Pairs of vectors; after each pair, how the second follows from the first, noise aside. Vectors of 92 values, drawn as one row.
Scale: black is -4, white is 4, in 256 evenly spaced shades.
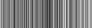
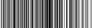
scaled up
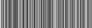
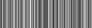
wrapped around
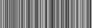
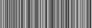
copied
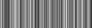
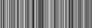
wrapped around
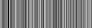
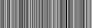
wrapped around
